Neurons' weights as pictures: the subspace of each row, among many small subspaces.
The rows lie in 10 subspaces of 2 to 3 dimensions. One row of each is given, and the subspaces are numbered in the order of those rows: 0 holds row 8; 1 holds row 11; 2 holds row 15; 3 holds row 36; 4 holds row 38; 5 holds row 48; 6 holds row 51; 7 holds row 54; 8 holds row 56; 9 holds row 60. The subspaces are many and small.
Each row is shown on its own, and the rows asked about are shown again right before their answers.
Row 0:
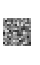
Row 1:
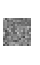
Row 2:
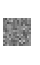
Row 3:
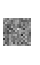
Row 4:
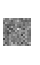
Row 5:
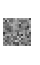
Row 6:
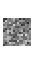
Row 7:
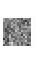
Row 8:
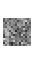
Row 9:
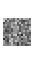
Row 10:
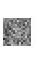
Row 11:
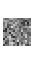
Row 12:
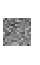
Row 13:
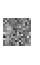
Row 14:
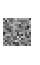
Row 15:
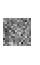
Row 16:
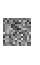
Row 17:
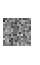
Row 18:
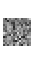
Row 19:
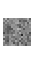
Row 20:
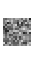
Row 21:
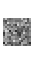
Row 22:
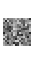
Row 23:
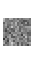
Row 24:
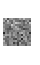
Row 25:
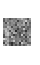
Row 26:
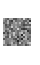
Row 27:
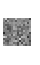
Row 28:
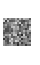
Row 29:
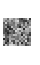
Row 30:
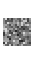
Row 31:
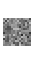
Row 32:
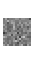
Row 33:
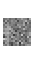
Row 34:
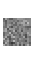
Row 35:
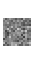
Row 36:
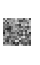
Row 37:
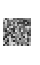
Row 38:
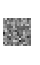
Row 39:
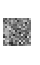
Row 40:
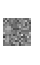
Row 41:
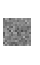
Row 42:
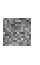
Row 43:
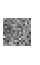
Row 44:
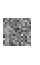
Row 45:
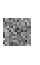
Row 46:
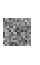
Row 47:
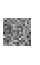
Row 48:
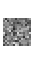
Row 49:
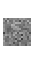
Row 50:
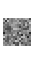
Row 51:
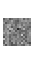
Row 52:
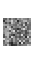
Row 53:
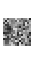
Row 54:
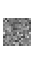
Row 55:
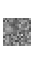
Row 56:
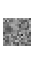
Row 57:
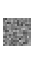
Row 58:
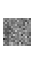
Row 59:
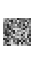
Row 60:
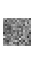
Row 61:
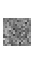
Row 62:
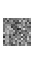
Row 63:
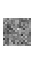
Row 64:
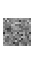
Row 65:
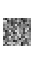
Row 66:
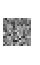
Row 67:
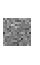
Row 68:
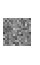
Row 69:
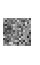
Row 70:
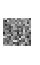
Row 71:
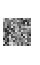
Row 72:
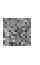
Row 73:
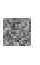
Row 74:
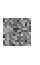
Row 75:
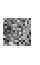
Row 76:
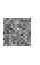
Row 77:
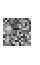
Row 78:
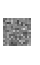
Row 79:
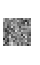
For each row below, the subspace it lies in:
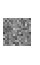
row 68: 5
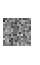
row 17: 1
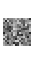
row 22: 5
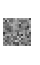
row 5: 8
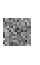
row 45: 5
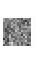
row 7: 8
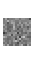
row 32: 4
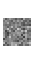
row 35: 3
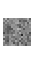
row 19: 3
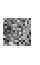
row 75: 9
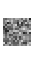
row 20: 2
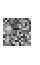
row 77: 7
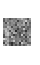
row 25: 0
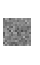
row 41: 5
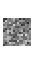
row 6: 1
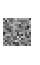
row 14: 8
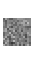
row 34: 1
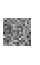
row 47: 9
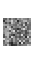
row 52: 2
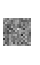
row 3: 6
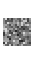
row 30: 4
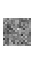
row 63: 6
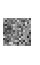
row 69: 9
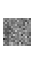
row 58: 0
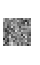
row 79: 8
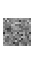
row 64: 3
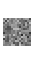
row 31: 7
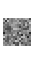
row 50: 7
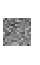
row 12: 6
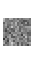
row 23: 1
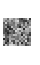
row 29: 3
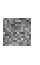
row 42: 3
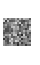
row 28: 1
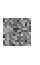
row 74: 5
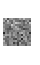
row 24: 6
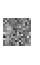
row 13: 0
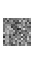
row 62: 3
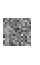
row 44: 7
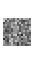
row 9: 1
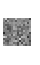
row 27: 2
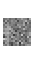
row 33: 0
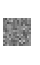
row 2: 4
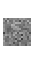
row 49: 3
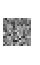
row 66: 4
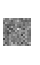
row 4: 6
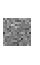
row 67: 6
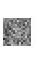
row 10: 4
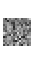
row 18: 4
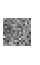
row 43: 9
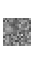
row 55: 8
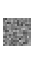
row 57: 2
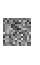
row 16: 3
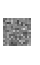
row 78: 2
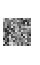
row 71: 8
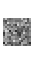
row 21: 2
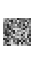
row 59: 4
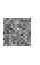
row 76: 6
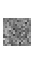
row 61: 4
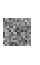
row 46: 5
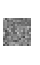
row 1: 7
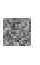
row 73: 1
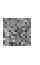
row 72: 0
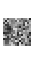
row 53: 0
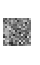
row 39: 2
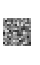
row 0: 2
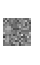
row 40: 7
